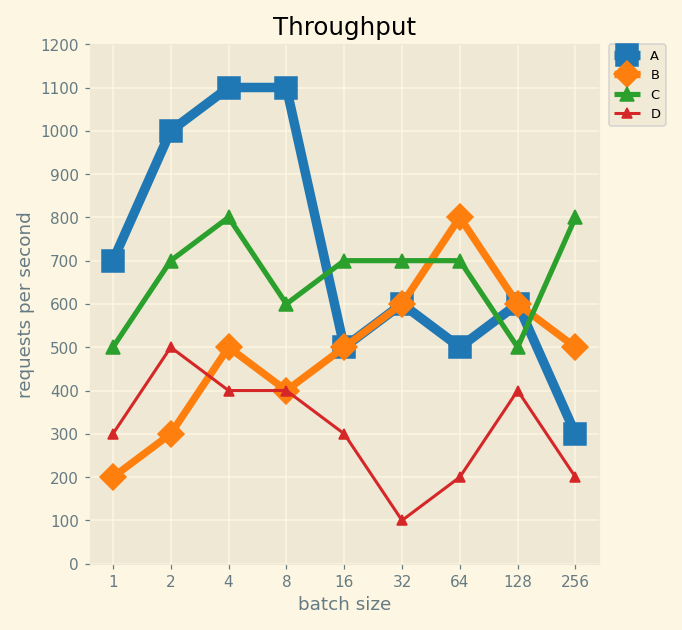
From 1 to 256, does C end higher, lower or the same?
higher
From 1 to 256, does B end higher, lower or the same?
higher
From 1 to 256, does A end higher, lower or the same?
lower
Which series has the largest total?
A
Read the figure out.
Title: Throughput
x-axis: batch size, ticks 1 2 4 8 16 32 64 128 256
y-axis: requests per second, ticks 0 100 200 300 400 500 600 700 800 900 1000 1100 1200
Legend: A, B, C, D
Values:
A: 700 1000 1100 1100 500 600 500 600 300
B: 200 300 500 400 500 600 800 600 500
C: 500 700 800 600 700 700 700 500 800
D: 300 500 400 400 300 100 200 400 200
